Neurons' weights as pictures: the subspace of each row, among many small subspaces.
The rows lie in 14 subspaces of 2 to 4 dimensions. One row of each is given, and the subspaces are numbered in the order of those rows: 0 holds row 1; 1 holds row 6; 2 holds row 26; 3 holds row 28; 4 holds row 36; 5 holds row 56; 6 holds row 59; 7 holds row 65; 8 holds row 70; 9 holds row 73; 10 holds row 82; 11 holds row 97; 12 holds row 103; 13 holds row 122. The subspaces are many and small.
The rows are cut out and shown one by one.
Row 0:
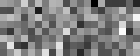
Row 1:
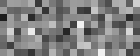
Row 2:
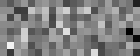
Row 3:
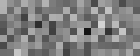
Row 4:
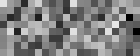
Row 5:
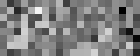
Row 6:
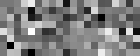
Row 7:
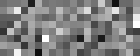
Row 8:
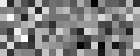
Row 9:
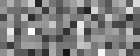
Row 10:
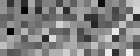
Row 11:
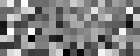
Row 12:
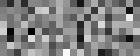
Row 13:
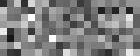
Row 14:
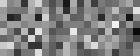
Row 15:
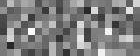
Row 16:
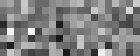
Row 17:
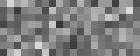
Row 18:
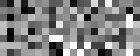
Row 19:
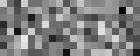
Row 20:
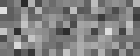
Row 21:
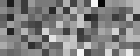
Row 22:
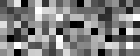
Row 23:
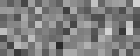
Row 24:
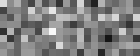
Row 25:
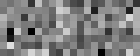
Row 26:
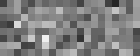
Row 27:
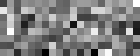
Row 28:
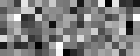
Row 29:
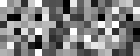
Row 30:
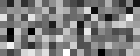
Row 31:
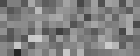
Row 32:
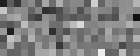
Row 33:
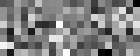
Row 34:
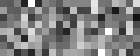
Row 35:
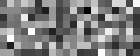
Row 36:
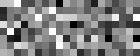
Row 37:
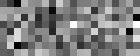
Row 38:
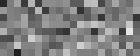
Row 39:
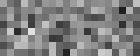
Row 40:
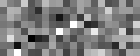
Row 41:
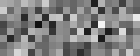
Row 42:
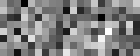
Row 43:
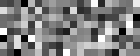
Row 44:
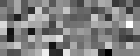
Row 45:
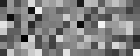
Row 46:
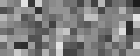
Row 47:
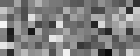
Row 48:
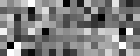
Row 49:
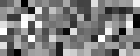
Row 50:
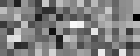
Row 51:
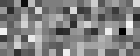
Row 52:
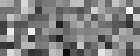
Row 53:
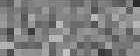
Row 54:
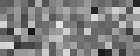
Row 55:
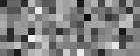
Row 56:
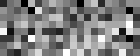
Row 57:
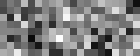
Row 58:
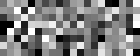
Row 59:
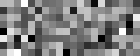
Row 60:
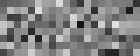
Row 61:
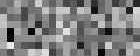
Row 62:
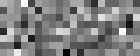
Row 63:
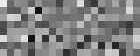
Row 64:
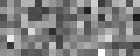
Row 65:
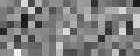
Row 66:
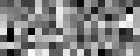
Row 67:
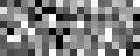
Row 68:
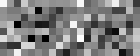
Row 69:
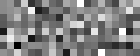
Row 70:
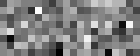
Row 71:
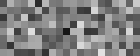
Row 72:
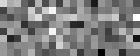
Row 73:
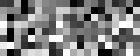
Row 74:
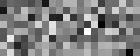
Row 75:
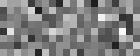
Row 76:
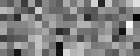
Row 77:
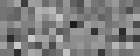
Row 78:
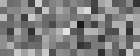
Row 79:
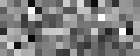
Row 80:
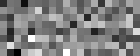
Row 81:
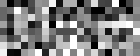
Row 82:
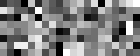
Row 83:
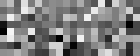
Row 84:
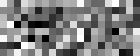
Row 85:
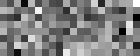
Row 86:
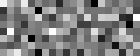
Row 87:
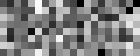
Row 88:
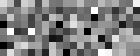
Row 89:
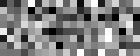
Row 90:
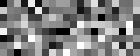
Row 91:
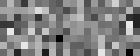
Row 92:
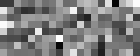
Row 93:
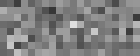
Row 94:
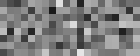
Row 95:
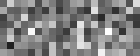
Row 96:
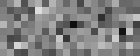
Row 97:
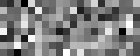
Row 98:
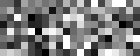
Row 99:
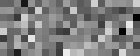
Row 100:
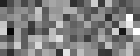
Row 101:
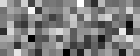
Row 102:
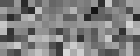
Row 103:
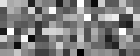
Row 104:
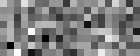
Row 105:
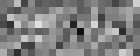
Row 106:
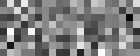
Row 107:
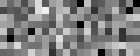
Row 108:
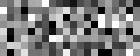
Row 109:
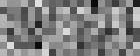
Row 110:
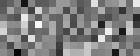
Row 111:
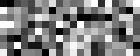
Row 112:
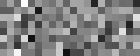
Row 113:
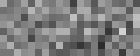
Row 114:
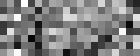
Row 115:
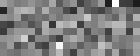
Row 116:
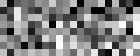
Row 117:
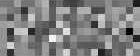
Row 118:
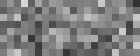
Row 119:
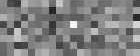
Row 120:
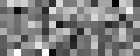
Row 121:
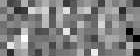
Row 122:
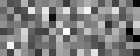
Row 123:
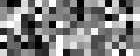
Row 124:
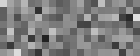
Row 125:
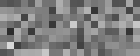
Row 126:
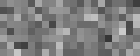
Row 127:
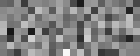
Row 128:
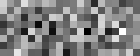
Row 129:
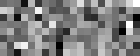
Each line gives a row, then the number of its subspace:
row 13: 13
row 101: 5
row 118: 8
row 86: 4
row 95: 5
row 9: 0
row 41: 7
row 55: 12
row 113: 5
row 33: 7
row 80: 1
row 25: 11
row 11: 9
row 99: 9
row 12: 5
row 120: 3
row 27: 3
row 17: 3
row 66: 11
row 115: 3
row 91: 3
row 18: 8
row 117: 13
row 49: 7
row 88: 7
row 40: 12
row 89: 12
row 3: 13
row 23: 9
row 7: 2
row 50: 4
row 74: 13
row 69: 1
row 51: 11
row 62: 11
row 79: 1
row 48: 1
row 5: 13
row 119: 4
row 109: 6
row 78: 0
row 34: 11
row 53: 7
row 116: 3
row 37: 4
